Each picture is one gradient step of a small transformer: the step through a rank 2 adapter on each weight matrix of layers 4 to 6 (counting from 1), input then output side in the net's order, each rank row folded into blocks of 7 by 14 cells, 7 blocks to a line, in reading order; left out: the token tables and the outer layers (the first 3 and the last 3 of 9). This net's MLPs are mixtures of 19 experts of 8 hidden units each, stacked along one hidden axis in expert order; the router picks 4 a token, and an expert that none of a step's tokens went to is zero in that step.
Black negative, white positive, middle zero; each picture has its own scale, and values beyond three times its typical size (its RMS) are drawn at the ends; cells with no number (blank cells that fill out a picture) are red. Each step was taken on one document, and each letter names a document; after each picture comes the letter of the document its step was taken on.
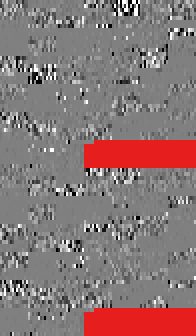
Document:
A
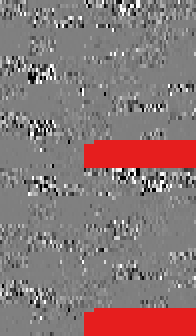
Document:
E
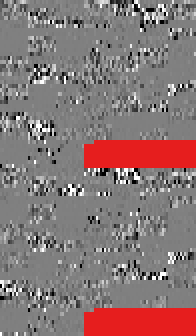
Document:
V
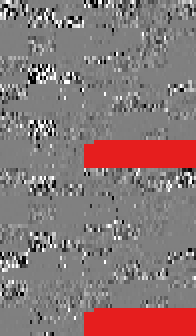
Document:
E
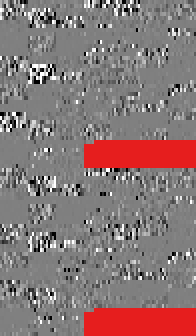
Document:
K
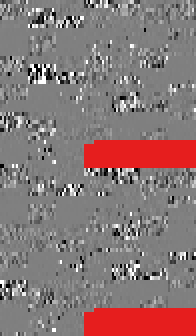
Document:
V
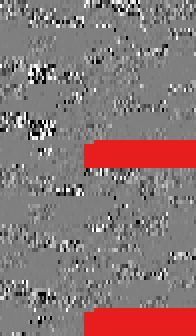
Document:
K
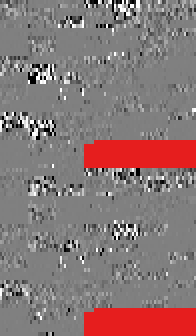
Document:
E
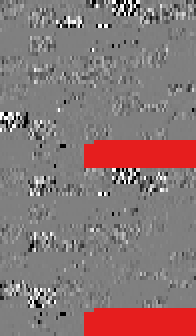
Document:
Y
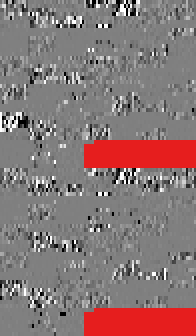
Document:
Y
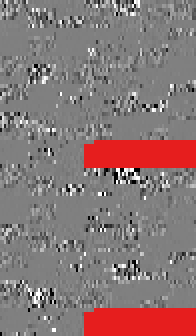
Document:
V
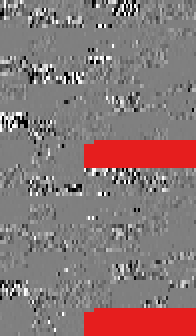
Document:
Y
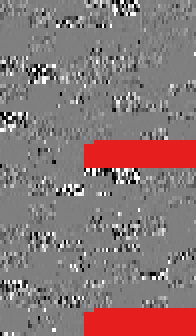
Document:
V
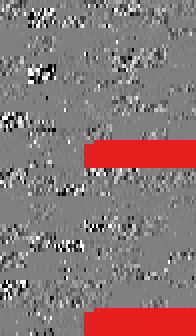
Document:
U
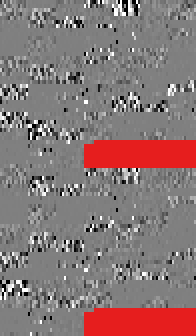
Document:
A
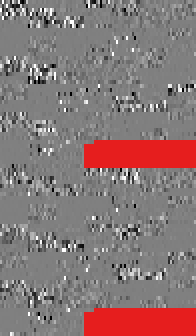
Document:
A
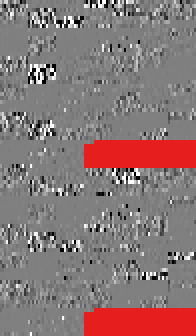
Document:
K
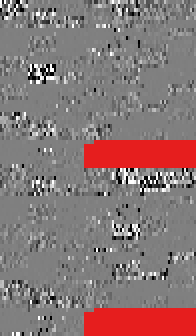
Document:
K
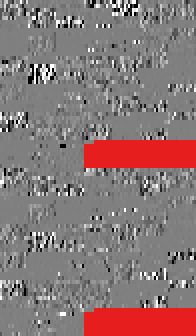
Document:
Y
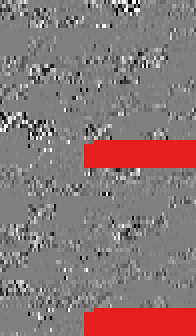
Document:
A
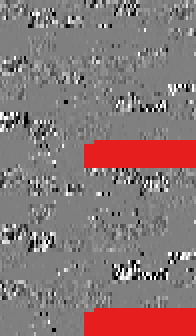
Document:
Y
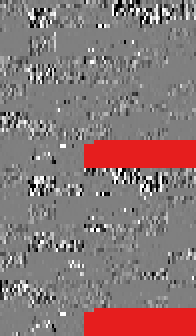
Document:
Y
